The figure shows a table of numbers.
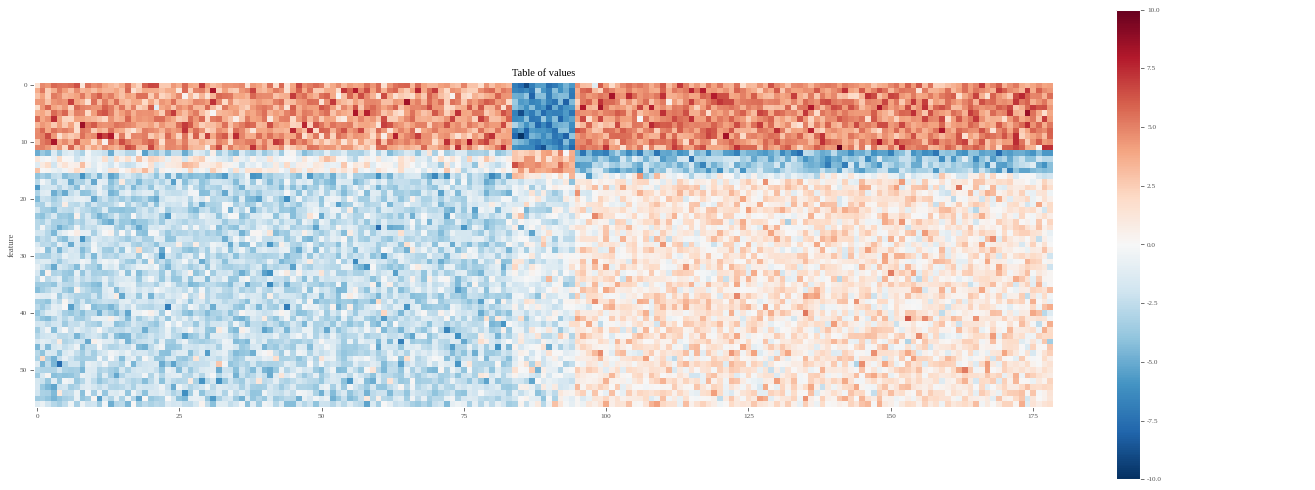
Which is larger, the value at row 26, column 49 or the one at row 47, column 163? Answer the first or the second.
the second
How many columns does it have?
179
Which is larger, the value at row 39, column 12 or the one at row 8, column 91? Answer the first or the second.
the first
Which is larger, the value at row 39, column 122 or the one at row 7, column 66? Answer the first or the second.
the second
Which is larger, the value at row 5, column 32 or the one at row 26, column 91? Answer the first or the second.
the first
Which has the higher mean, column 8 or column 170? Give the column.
170
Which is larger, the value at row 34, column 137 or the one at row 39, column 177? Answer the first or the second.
the second
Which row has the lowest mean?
12
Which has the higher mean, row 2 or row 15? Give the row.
2
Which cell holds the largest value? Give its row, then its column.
11, 141
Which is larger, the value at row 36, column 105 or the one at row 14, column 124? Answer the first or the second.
the first
